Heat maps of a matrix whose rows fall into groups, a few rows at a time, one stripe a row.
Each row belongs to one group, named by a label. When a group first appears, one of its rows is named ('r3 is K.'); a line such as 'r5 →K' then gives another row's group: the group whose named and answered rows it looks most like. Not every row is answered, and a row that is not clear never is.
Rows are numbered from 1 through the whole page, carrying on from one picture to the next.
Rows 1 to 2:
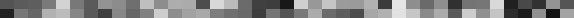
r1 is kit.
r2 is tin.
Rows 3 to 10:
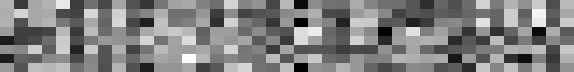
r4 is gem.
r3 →gem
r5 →gem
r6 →kit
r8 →gem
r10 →gem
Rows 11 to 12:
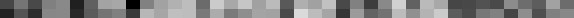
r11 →kit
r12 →kit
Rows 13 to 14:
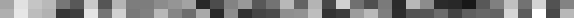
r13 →gem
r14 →gem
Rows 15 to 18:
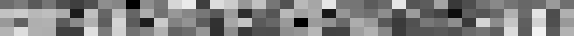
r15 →kit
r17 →gem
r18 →gem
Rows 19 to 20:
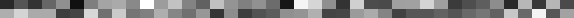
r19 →kit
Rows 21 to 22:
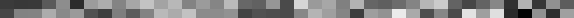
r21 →kit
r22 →tin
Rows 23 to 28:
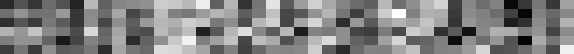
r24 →tin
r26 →gem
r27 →tin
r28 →tin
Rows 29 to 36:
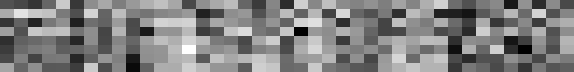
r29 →kit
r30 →gem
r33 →tin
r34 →tin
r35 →kit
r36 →tin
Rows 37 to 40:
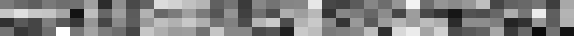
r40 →kit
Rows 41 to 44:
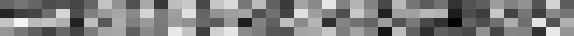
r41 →kit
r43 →gem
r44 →kit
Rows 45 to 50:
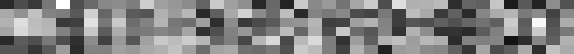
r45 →kit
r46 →gem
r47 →gem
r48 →gem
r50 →kit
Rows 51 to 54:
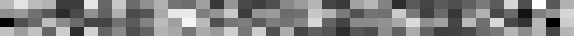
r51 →gem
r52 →tin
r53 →tin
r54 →gem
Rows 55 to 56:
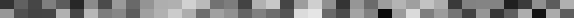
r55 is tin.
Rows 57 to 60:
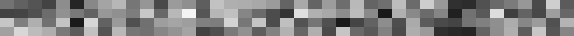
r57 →kit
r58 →kit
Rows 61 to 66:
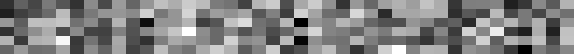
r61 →tin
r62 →kit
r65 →gem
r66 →tin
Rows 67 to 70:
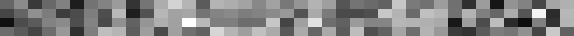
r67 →kit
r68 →tin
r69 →tin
